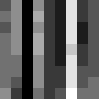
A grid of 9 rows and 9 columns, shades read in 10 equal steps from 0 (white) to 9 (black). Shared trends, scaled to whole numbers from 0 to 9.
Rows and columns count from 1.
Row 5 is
5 4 9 3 7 8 2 7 6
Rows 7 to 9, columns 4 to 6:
4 7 7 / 4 7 7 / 5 7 6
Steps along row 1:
down up down up up down up down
